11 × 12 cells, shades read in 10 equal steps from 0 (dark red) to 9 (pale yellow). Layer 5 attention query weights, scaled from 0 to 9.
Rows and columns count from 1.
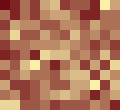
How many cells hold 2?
17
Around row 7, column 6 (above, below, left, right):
7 3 4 4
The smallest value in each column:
0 1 2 1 3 1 2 3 1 1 2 1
